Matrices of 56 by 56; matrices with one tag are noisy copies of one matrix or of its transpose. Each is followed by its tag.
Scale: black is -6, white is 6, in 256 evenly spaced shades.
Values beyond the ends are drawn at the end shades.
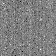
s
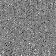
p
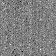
s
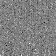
p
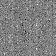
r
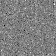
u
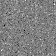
u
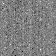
s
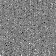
p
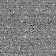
r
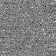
p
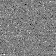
u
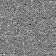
u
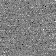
p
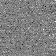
p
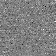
p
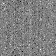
s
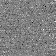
p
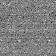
s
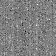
r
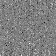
p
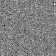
u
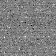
r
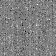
r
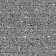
r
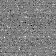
r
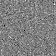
u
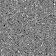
u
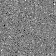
u
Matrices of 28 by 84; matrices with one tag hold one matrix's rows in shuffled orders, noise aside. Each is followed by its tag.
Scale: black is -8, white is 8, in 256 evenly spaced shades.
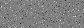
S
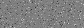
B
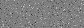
B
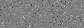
B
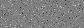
S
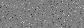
B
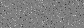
S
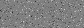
B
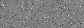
B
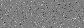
S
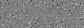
B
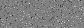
B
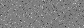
S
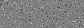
S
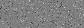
B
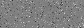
B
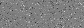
B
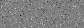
S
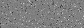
B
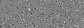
B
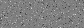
S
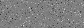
B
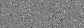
B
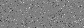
B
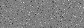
B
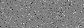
B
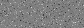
S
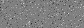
B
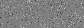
B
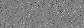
B
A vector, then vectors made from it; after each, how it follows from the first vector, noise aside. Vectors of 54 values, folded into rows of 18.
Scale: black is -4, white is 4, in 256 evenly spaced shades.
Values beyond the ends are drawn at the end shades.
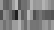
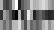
scaled up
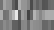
negated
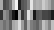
scaled up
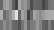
negated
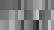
wrapped around
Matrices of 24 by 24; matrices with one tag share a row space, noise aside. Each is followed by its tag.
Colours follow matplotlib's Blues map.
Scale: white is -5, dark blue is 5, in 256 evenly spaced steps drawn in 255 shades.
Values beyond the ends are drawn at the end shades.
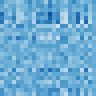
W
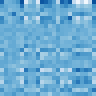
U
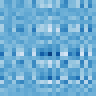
W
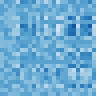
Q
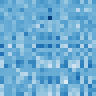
W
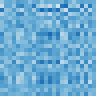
W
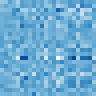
Q
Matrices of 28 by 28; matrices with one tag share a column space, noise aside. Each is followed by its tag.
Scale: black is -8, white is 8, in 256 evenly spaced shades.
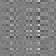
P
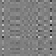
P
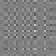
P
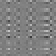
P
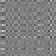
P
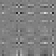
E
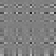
E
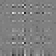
E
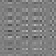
P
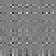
E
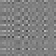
P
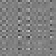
P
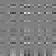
E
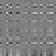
E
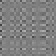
P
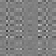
P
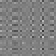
P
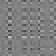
P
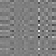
P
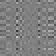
P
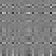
E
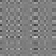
P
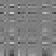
E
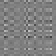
P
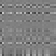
E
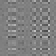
P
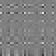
E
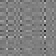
P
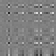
E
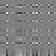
E
